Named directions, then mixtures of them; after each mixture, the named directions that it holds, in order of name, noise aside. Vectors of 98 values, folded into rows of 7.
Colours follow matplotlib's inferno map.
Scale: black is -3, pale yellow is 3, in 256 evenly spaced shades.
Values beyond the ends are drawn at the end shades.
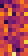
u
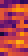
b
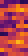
b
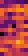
b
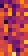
u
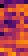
b, u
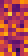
b, u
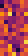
u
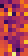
u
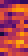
b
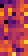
b, u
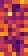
b, u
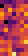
b, u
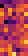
b, u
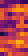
b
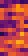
b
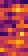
b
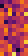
u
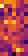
b, u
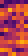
b, u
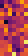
u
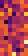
u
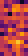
b, u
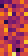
u
